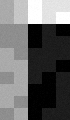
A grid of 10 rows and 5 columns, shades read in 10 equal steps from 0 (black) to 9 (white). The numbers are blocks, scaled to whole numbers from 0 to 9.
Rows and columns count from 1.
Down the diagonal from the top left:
6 7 0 1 1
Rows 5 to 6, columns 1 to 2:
6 5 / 6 6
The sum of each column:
56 58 21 21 23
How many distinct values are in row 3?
3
